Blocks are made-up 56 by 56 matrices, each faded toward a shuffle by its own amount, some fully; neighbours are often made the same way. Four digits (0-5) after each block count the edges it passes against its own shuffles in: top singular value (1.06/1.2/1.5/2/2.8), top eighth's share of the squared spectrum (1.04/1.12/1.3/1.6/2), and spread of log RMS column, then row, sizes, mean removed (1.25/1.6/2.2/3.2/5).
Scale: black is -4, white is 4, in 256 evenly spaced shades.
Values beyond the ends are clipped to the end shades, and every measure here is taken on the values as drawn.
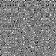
4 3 1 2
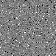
3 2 0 1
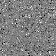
3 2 1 1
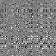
4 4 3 3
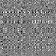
4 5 3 3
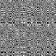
4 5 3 3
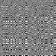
5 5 3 3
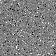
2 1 0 0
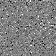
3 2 1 1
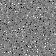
0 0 0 0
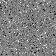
0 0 0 0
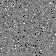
0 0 0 0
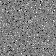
0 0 0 0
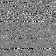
2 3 0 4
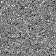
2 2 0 1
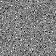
2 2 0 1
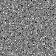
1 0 0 0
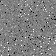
0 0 0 0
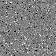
2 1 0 0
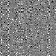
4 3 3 1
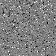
1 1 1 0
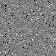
2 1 0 0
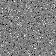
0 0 0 0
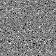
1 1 0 2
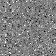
3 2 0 0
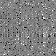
3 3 1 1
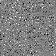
3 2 0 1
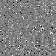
3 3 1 1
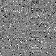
3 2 0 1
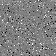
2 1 0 0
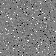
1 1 0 0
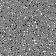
2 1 0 0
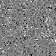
3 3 1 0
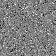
0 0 0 0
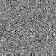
3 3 1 1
